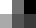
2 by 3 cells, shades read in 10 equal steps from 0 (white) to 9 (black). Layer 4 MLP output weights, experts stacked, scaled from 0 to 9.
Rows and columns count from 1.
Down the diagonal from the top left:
0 6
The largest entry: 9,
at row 1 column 3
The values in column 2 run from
5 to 6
